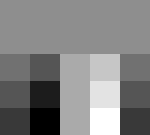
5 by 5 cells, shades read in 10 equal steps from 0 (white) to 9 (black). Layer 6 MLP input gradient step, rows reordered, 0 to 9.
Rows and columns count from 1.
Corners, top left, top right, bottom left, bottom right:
4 4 7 7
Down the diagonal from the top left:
4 4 3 1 7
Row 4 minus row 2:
2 4 -1 -3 2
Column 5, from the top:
4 4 5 6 7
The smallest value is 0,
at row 5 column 4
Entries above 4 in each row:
0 0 3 3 3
